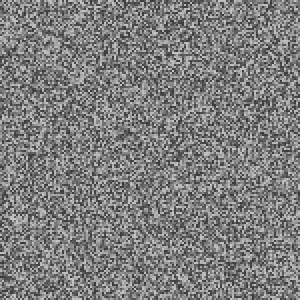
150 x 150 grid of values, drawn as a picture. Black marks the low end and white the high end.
Grain: fine. Slope: none. Histogram: flat. Average level on the scale: 50%. Odd rows or columns: none.
